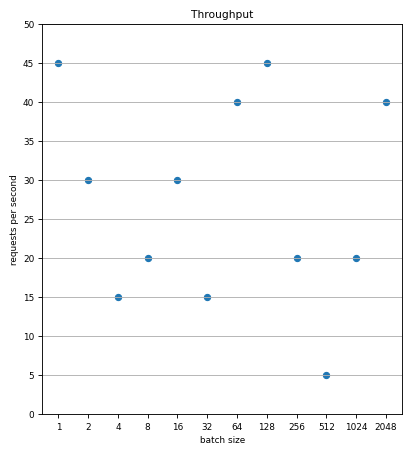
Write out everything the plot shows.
Title: Throughput
x-axis: batch size, ticks 1 2 4 8 16 32 64 128 256 512 1024 2048
y-axis: requests per second, ticks 0 5 10 15 20 25 30 35 40 45 50
Values:
45 30 15 20 30 15 40 45 20 5 20 40
